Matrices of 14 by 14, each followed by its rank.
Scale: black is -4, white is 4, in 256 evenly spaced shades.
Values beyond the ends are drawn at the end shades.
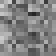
three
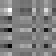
one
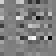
two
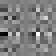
two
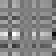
one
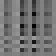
one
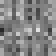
three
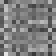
two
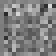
three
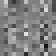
three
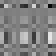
one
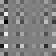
one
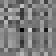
two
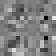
three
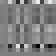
one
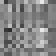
two
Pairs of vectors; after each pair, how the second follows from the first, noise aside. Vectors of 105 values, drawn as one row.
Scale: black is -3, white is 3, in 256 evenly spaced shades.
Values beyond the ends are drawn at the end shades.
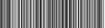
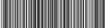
reversed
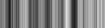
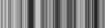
reversed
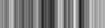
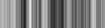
reversed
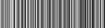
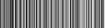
negated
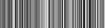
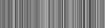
shrunk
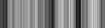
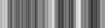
negated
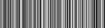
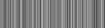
shrunk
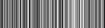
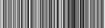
negated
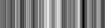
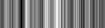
reversed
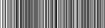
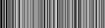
negated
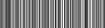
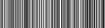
shuffled
